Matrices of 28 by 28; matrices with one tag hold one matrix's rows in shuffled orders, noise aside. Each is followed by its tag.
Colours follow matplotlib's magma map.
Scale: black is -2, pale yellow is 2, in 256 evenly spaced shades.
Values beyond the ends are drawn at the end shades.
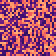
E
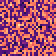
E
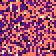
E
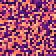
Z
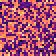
Z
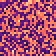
E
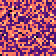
Z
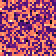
Z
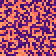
Z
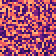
Z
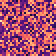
E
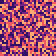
E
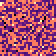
Z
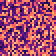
E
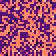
E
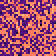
E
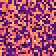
Z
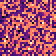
E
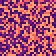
E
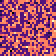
E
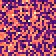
Z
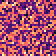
Z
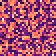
Z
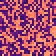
E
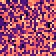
E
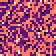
E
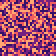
Z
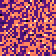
E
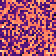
E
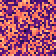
Z
